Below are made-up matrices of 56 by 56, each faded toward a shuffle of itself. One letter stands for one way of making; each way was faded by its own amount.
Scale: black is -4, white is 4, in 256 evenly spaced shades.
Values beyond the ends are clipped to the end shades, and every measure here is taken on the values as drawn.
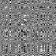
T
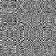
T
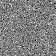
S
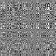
T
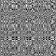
T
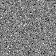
S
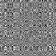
T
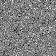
S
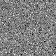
S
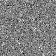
S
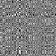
T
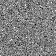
S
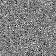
S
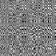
T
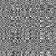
T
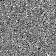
S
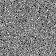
S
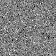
S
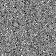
S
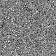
S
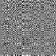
T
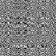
T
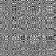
T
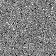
S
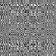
T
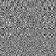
T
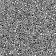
S
